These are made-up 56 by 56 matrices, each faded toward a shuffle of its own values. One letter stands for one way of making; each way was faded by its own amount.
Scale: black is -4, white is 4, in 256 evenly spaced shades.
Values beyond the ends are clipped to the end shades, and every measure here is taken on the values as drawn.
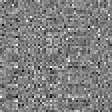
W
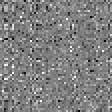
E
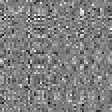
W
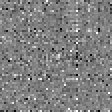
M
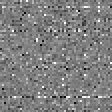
M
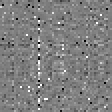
E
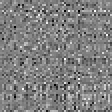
W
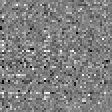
M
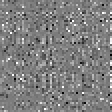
E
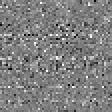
M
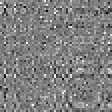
W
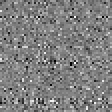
M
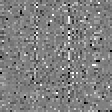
E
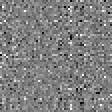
M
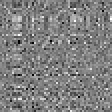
W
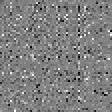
E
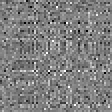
W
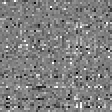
M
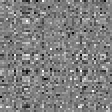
W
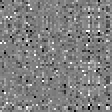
E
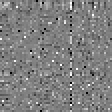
E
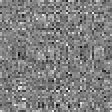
W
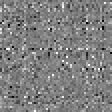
M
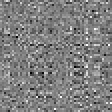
W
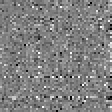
M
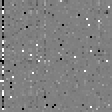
E
